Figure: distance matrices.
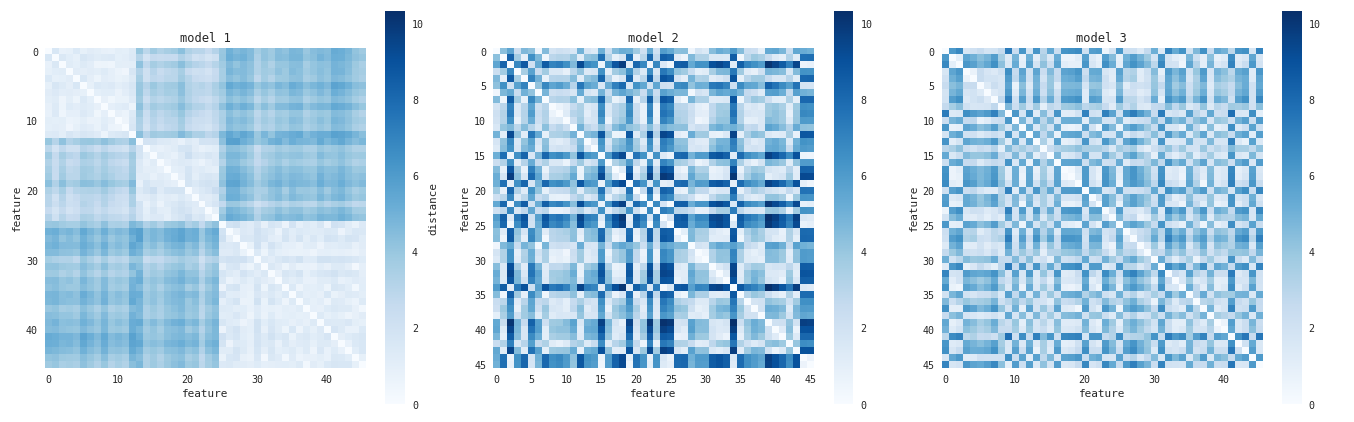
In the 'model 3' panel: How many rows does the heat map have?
46
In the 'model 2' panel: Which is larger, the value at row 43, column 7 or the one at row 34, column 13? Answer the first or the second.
the second
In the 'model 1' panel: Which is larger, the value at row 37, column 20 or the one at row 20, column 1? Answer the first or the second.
the first
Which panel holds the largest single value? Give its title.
model 2
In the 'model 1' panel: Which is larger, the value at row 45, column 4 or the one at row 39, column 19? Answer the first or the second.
the second
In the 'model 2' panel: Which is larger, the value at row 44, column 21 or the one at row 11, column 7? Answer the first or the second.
the first
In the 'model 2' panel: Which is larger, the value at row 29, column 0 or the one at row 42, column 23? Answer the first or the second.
the first
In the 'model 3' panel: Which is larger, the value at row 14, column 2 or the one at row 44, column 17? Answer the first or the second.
the second
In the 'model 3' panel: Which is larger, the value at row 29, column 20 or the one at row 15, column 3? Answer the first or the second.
the second
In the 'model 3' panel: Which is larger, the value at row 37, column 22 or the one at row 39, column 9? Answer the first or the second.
the second
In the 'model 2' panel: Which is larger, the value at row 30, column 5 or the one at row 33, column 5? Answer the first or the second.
the second
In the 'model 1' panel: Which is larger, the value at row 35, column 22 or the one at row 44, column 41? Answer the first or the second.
the first
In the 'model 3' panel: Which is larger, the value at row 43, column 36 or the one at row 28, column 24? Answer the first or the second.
the first
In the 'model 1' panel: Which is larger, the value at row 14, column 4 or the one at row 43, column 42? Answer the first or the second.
the first
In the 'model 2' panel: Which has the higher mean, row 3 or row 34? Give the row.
34
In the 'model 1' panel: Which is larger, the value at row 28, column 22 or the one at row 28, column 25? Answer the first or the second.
the first
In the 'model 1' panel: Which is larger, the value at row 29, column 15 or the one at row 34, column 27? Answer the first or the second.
the first
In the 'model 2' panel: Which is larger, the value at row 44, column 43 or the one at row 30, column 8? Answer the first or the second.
the first
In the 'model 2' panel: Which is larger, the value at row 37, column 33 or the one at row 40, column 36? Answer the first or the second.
the first
